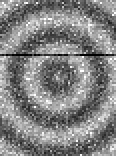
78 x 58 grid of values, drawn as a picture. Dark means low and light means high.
Odd lines: row 28. Average level on the scale: 50%. Slope: none. Rings: centred on the centre.
